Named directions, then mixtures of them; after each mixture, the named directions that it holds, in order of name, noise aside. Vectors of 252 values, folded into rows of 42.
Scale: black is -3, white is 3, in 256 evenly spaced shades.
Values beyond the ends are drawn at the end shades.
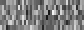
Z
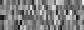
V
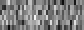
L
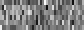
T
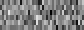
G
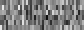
L, Z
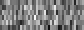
L, V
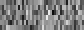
Z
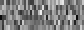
L, V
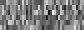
Z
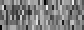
T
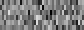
G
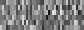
Z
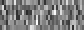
T, Z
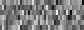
T, V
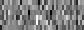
G, T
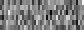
G, V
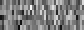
V
